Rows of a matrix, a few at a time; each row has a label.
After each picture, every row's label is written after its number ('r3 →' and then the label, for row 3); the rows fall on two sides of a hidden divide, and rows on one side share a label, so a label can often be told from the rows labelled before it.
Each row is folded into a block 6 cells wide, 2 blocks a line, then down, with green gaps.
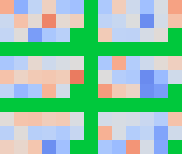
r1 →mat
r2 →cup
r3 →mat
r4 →cup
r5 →cup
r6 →cup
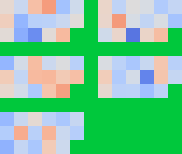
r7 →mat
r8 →mat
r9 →mat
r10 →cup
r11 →mat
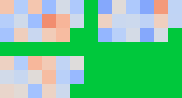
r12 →mat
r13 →cup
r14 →mat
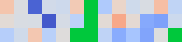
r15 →cup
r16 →cup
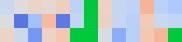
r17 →mat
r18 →mat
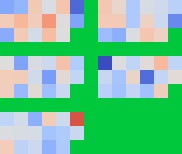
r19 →mat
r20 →mat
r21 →cup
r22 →cup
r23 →cup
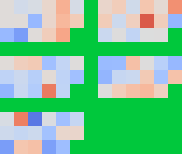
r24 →mat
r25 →mat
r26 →mat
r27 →mat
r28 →cup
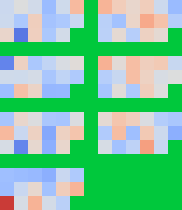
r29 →cup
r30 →mat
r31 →cup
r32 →mat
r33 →cup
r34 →mat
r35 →cup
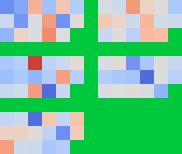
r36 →mat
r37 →mat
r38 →cup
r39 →cup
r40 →cup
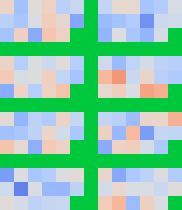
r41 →mat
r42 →cup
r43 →mat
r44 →mat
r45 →mat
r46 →cup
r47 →cup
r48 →mat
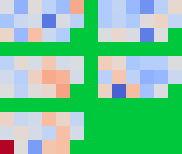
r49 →cup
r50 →cup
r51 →mat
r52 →cup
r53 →mat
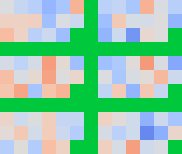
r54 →cup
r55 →mat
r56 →mat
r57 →mat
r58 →mat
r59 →cup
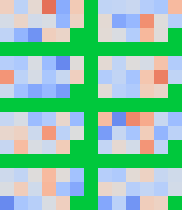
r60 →mat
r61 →mat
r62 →cup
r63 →mat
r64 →mat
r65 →mat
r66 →mat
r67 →mat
